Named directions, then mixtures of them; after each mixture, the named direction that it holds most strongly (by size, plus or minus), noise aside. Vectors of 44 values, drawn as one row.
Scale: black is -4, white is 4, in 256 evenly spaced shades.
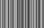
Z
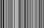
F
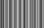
Z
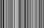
F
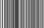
F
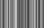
Z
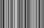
F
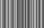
Z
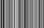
F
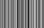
Z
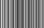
Z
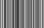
F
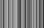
F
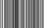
F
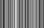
F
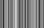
F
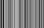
F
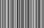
Z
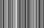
F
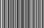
Z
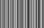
Z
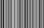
F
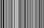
F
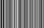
F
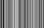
F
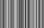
Z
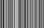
F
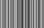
Z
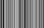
F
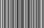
Z
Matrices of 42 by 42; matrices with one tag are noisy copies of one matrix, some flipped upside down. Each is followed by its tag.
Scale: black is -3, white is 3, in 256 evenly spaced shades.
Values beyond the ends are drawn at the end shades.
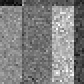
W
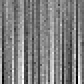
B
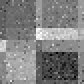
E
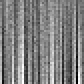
B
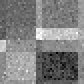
E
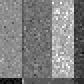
W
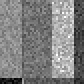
W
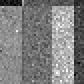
W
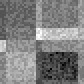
E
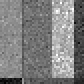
W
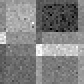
E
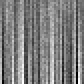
B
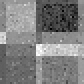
E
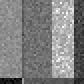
W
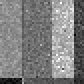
W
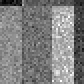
W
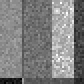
W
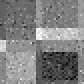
E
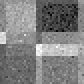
E
